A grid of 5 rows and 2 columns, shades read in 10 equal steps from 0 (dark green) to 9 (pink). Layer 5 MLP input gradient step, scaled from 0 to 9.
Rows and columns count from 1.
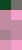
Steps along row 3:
same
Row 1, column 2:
4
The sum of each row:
4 16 14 13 17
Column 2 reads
4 9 7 7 9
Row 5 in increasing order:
8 9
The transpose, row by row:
0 7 7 6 8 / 4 9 7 7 9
